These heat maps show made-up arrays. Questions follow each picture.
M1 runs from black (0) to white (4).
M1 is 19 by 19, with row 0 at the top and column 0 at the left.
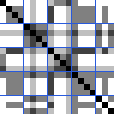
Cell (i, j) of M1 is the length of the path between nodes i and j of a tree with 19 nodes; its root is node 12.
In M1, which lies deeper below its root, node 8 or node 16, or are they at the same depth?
node 16
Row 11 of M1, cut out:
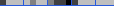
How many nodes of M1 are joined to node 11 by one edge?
4
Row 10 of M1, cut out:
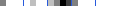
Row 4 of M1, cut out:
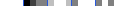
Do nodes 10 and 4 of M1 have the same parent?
no
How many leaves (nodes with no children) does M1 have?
15
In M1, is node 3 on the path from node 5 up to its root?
no
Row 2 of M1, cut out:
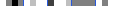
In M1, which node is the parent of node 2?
8
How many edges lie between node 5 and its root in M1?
1
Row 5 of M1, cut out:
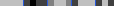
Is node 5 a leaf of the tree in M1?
no
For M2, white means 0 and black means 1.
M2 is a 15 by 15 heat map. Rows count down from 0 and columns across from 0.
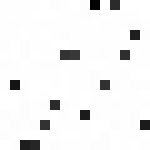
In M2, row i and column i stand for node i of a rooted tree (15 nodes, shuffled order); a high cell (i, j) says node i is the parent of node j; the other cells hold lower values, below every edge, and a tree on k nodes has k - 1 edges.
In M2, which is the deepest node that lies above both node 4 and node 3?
12
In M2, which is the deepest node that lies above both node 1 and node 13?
8
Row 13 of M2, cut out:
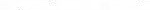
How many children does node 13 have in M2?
0
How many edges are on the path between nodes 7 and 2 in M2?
4
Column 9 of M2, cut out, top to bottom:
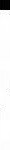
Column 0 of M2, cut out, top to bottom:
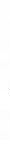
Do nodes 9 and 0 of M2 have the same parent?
no
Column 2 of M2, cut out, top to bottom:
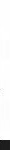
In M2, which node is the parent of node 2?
14
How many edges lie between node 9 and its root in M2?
1
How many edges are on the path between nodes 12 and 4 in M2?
1
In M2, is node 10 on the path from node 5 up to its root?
yes
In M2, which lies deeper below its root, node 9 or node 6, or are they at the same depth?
node 6
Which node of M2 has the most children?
5
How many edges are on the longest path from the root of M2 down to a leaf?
8
